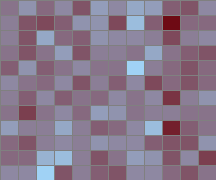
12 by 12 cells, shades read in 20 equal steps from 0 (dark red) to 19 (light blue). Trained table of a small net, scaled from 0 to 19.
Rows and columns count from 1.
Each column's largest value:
14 13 19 17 13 14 13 19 17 11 12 13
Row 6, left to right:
12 10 9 12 7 11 8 12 6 9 7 9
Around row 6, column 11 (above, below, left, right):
7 11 9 9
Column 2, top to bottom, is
13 7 7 7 13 10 8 5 11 7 9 12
